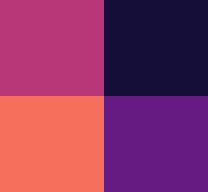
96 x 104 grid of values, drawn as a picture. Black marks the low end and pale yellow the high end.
The table splits into 2 rows of 2 panels. Panel 1,1: middling, flat. Panel 1,2: very low, flat. Panel 2,1: high, flat. Panel 2,2: low, flat.
